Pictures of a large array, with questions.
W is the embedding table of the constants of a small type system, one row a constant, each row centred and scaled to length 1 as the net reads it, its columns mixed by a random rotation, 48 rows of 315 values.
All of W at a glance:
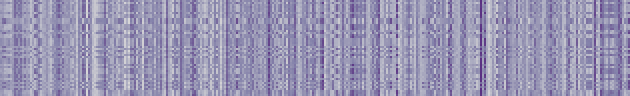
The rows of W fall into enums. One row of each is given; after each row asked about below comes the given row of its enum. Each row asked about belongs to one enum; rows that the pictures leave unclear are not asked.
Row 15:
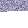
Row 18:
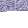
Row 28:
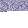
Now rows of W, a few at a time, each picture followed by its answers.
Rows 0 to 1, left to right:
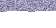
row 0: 18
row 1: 15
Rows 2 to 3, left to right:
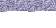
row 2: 18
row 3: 18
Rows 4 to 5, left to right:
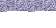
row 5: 18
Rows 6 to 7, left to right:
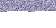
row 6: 15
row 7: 18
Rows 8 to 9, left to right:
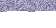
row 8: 18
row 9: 28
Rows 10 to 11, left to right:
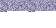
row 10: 28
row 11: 28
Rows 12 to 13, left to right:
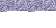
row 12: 18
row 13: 18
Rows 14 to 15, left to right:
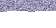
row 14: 18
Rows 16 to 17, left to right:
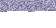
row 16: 28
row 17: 18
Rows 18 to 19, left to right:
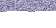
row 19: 15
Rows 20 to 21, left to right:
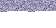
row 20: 15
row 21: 15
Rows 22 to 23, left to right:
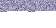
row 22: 15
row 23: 28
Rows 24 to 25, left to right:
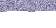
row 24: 18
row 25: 28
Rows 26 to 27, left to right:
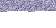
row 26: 15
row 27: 18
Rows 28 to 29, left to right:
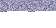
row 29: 15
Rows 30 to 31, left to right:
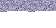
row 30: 15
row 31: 15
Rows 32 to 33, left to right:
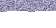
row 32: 18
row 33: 15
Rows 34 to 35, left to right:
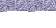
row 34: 18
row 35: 18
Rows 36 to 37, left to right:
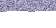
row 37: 15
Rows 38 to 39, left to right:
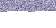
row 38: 15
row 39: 18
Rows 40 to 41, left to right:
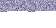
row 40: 15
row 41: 28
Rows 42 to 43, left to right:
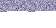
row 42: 15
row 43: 28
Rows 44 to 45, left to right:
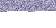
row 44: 15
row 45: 18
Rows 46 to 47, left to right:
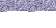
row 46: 18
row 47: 18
